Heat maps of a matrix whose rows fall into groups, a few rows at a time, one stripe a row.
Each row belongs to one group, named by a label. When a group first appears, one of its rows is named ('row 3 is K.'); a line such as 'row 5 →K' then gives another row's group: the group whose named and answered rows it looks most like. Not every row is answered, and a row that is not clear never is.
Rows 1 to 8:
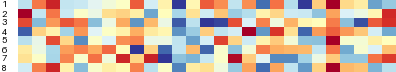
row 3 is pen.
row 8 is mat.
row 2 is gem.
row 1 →mat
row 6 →pen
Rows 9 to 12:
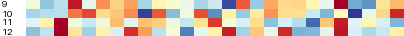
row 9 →pen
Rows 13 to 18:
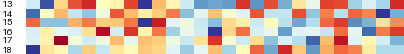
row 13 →pen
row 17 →mat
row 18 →mat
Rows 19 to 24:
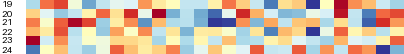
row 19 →mat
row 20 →pen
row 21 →pen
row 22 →mat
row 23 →gem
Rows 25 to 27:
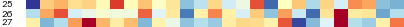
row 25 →mat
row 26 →mat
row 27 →pen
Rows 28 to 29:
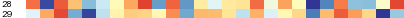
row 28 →gem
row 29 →mat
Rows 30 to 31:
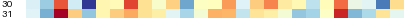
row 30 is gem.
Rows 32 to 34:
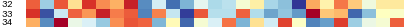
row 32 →pen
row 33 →pen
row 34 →gem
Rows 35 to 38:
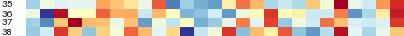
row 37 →pen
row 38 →gem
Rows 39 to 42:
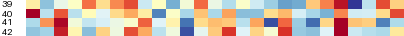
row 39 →pen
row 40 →gem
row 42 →gem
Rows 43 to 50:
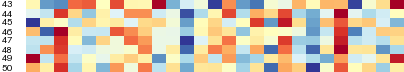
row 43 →pen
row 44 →gem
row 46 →gem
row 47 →gem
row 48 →mat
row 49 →gem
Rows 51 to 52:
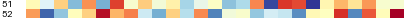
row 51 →mat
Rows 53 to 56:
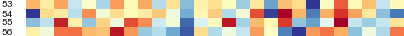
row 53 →mat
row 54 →mat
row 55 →gem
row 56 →pen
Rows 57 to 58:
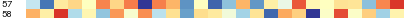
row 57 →pen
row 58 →mat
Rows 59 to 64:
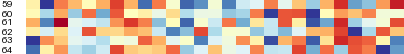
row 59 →pen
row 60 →mat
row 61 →gem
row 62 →pen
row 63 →mat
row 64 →mat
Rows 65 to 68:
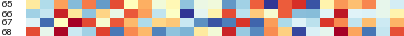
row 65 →mat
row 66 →gem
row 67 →pen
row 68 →gem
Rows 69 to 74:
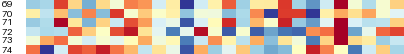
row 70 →mat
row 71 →gem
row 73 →mat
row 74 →pen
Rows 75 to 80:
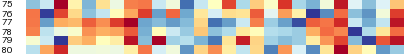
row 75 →gem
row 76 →gem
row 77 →pen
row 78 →pen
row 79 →pen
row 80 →mat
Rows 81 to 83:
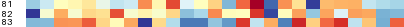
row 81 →mat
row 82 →mat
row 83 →pen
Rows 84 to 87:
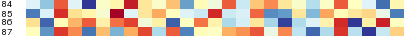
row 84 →gem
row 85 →mat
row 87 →gem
